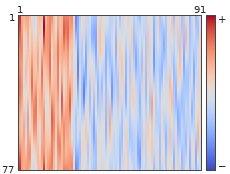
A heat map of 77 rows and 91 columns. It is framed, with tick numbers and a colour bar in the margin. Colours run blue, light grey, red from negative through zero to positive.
On average the colour sits 50% of the way up the scale. The left part is higher, up to a seam about 30% of the way across. The grain runs up and down.
